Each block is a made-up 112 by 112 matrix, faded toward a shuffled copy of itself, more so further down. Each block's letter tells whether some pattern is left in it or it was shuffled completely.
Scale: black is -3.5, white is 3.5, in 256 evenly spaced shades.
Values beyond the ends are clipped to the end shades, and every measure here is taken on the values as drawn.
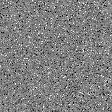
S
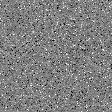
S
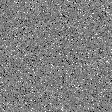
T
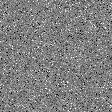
T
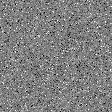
T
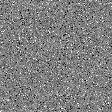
S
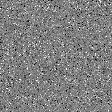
S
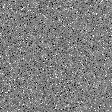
T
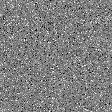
S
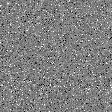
S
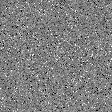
T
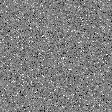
S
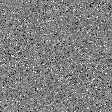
T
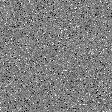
T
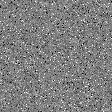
T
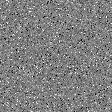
T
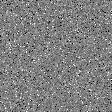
T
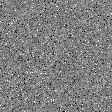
T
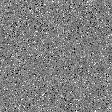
S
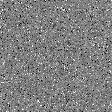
S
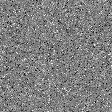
T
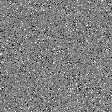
S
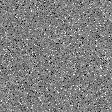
T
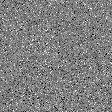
S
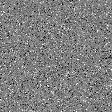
S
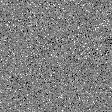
S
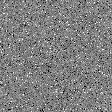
S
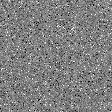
S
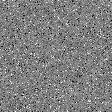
T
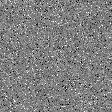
S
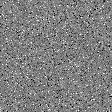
T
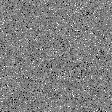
S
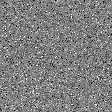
T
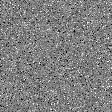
T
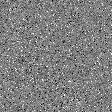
T
